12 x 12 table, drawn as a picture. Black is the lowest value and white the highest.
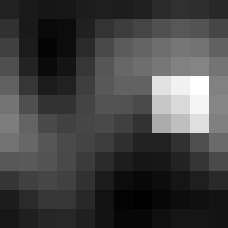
Stripes: none. Ninth with the highest average: middle right. Odd patch: higher, in the middle right. Odd rows or columns: none. Roughest part: middle right.
